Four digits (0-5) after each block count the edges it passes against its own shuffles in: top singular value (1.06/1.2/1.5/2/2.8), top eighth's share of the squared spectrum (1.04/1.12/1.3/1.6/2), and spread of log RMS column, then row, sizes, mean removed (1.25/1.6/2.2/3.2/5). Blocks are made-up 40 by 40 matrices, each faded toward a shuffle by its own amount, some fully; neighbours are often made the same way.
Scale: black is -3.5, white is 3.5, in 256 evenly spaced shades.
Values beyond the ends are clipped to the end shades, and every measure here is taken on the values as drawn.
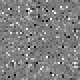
2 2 0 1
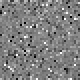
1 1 0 0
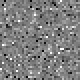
1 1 0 0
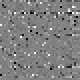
3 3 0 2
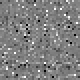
2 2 0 0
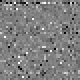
3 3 0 1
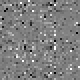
3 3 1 1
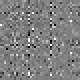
3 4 2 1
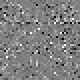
2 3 1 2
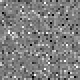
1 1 0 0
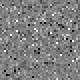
0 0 0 0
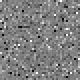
0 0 0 0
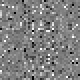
3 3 2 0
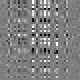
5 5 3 3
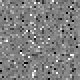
2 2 0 0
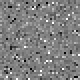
0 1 0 1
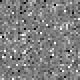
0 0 0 0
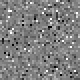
0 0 0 0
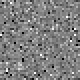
1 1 0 0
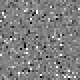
0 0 0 0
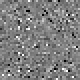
2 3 1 2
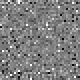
2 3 1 1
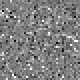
2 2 1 1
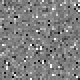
0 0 0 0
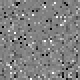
2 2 0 0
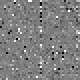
3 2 0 0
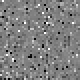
2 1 0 0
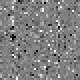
3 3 1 1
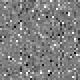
2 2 0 0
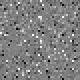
2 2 1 0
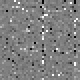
3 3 0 0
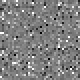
3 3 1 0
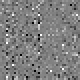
3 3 2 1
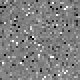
0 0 0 0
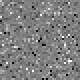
0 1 0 0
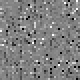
2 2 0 0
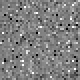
1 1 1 0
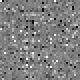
2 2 1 0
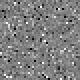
0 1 0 0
